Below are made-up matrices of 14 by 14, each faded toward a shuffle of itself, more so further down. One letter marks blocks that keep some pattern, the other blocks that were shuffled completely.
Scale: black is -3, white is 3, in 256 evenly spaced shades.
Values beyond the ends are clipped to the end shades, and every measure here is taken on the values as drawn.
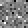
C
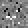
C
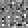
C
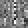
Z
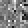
Z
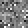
C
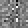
Z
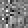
Z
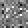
Z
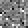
C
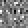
Z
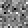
C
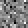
Z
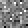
C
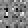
Z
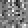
Z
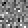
C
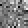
Z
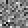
C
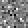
C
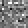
Z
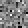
C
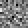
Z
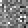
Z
